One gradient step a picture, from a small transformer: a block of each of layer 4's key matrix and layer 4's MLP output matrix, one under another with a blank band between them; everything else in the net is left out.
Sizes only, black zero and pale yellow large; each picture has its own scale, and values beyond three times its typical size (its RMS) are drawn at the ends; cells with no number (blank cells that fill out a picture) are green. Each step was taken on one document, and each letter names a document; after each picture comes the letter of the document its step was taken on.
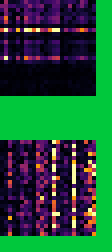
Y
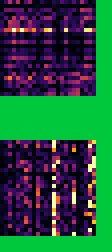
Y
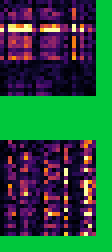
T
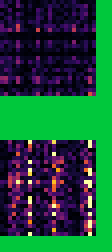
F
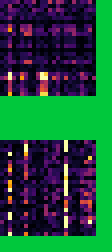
T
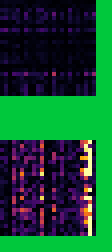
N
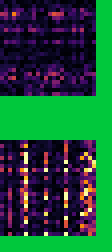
T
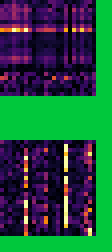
T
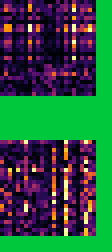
T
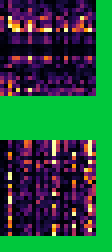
Y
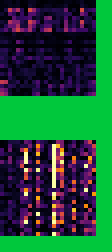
Y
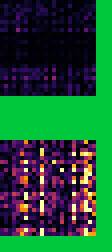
N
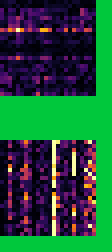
Y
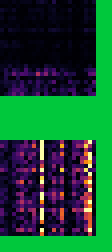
N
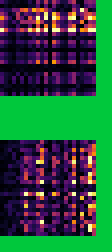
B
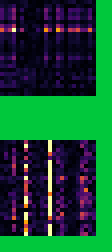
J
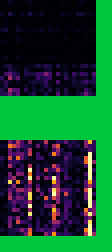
F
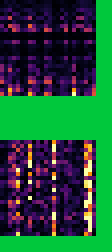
F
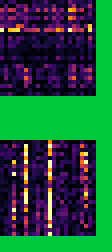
J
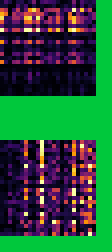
B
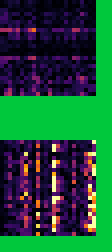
Y
